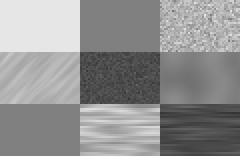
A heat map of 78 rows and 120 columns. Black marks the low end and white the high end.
It is made of 3 by 3 panels. Panel 1,1: very high, flat. Panel 1,2: middling, flat. Panel 1,3: high, fine-grained. Panel 2,1: high, slanting up to the right, faint in contrast. Panel 2,2: low, fine-grained, faint in contrast. Panel 2,3: middling, smooth, faint in contrast. Panel 3,1: middling, flat. Panel 3,2: high, streaked across. Panel 3,3: low, streaked across, faint in contrast.
